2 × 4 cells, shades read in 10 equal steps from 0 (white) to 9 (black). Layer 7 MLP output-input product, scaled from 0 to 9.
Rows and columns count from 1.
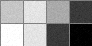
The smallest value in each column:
0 1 3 7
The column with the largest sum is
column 4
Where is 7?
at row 1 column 4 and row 2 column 3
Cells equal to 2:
1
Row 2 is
0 1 7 9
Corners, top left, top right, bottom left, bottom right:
2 7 0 9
